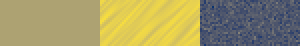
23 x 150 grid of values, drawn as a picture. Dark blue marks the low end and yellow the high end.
The table splits into one row of 3 panels. Panel 1,1: high, flat. Panel 1,2: very high, slanting up to the right, faint in contrast. Panel 1,3: low, fine-grained.
